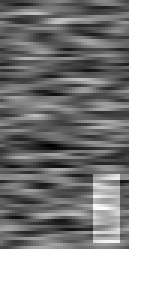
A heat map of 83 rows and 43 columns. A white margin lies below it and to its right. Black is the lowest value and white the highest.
Streaks run across, left to right. An odd patch, higher than its surroundings, sits in the bottom right. The bottom right is the ninth with the highest average. The halves do not mirror each other.
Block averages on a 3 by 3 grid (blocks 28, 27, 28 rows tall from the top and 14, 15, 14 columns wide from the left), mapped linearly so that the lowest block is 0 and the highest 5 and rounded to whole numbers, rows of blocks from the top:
0 1 0
1 0 1
0 1 5
